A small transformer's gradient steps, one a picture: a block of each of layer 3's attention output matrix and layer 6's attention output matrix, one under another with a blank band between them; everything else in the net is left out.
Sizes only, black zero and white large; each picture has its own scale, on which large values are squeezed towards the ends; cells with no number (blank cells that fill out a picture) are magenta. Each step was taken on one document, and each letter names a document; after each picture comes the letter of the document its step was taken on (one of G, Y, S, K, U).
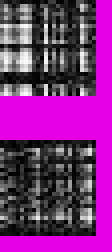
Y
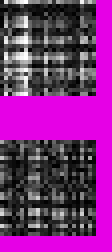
Y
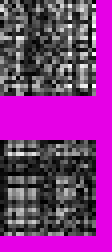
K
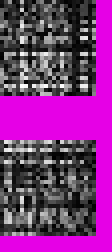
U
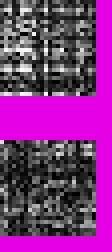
Y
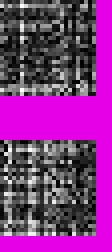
U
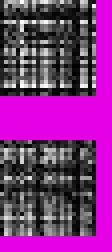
U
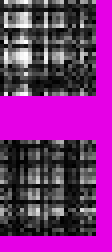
Y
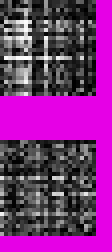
Y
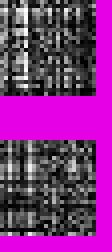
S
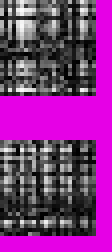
U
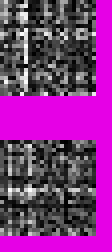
S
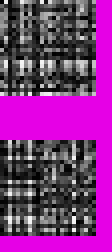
S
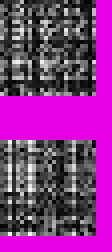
S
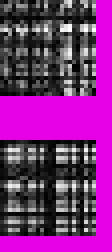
K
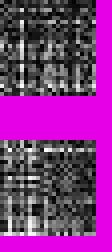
U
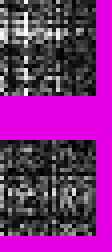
S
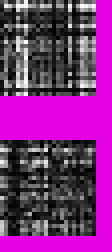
Y
